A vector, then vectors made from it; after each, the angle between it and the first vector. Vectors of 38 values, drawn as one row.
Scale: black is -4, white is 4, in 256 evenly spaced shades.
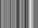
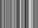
nearly parallel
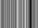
nearly opposite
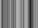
nearly opposite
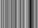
nearly opposite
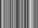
nearly parallel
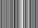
orthogonal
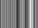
nearly parallel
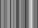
nearly parallel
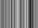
nearly opposite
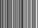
orthogonal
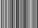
partly aligned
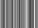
partly opposed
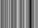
nearly opposite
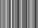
partly aligned
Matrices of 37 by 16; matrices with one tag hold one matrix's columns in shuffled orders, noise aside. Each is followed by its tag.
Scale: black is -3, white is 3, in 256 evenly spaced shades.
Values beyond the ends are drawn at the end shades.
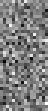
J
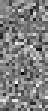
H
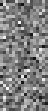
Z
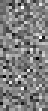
Z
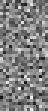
Z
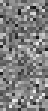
H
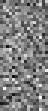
Z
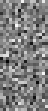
J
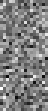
Z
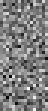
Z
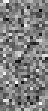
J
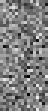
Z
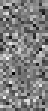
H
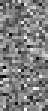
Z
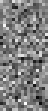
J
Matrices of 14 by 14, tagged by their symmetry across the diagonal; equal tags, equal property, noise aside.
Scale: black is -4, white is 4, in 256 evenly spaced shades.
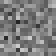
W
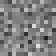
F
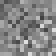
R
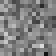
W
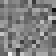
F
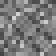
R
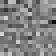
W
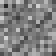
R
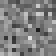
F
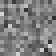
F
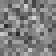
F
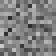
W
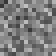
R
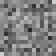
R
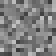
F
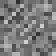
R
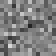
W
